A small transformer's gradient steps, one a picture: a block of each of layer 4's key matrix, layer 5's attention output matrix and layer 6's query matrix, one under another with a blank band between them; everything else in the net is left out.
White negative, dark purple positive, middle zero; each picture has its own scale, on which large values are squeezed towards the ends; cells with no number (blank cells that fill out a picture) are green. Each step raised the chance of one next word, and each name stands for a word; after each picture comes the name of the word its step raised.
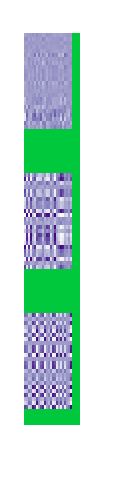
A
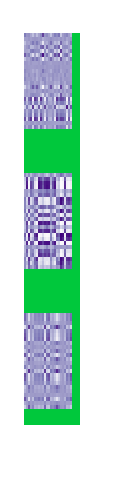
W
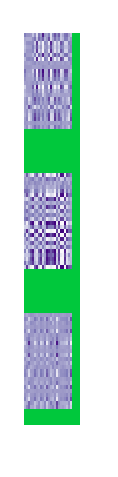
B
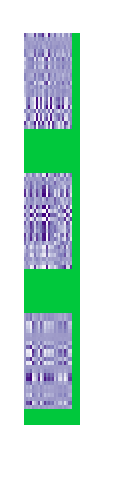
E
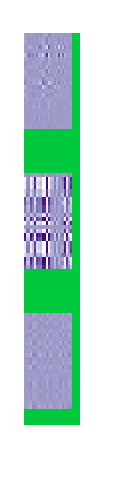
W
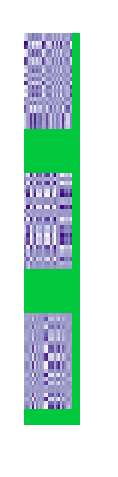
E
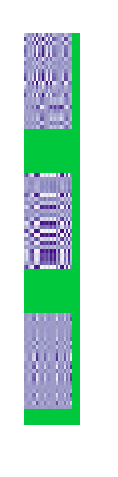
B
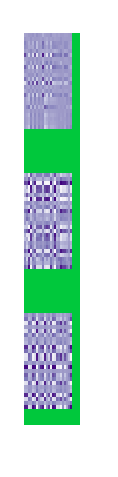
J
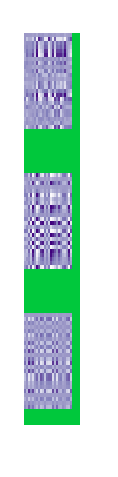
B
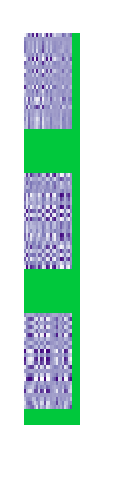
E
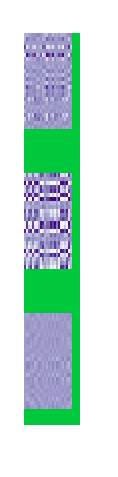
J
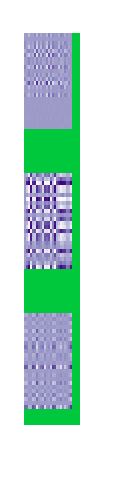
J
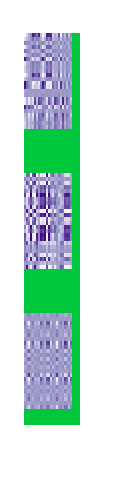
E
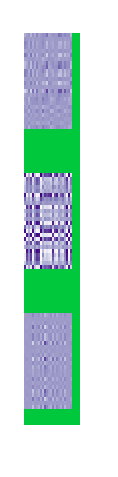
B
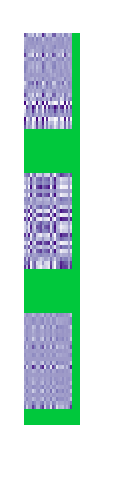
W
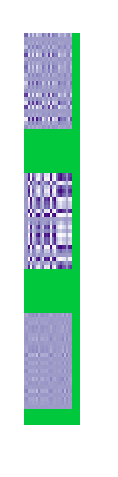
A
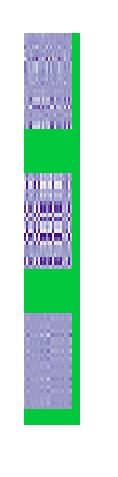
W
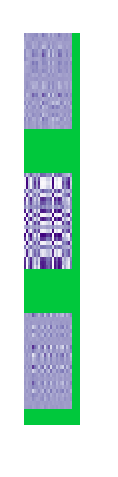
W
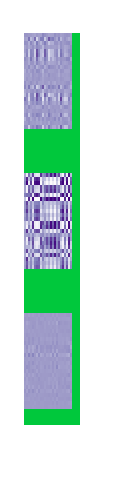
J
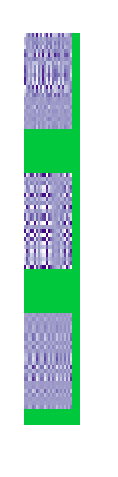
B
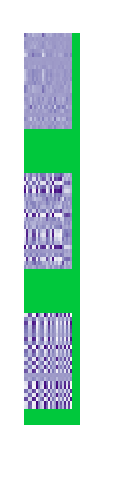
A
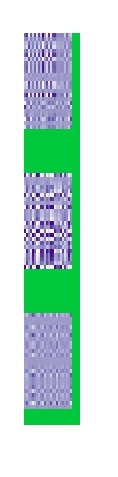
B
